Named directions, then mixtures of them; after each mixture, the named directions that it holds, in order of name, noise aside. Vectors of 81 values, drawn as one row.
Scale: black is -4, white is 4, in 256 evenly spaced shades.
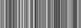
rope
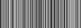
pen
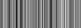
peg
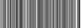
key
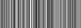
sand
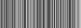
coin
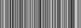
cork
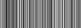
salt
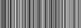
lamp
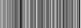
key, lamp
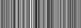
sand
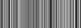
cork, key, peg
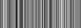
peg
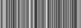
lamp, rope, sand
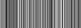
salt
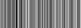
key, peg, salt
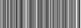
key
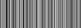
key, lamp, salt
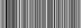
coin, rope, salt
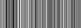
rope, salt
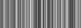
cork, sand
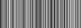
pen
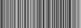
coin, salt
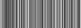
key, salt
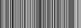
coin, cork, pen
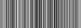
coin, pen, rope
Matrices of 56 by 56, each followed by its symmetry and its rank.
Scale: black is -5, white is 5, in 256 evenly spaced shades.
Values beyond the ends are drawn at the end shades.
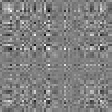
symmetric, rank three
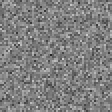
neither, full rank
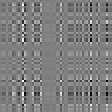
neither, rank one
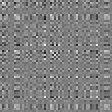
symmetric, rank three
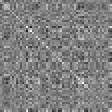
symmetric, rank five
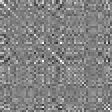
symmetric, rank five
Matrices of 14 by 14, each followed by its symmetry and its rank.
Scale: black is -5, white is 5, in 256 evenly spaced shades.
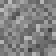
symmetric, full rank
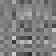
neither, rank two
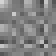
symmetric, rank two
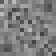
symmetric, full rank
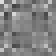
symmetric, rank two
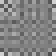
symmetric, rank two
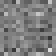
neither, rank three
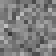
neither, full rank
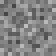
symmetric, full rank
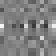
neither, rank two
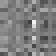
neither, rank two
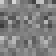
neither, rank three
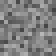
neither, full rank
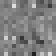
neither, rank three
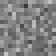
neither, full rank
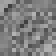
symmetric, full rank
